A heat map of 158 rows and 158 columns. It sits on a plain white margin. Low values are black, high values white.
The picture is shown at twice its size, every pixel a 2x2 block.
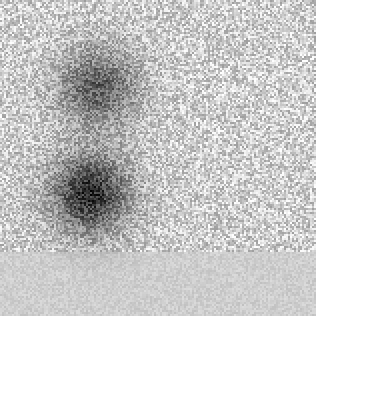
Ninth with the lowest average: middle left. Dips: two. Histogram: skewed, a long tail of low values. Odd rows or columns: none. Seam: horizontal, 80% of the way down, the bottom part calmer.
